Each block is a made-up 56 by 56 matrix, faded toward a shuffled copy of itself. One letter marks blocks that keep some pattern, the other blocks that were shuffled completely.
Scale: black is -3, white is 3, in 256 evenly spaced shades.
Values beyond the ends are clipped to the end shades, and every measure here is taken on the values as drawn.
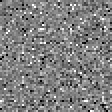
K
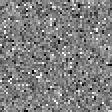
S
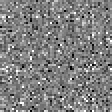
K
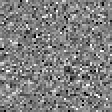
K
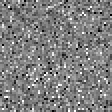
S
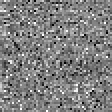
K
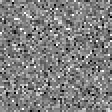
S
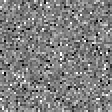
S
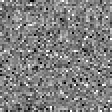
K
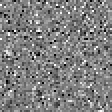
K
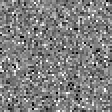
S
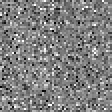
K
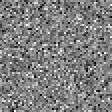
S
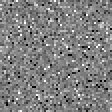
S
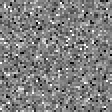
S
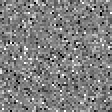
S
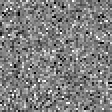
S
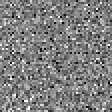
K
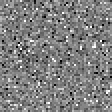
S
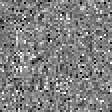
K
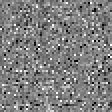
K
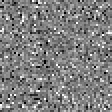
K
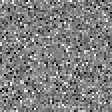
S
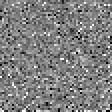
K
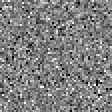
S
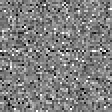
K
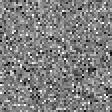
S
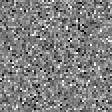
S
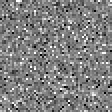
S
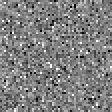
S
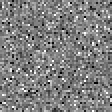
S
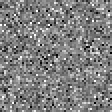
S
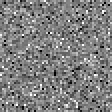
S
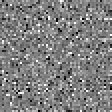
K
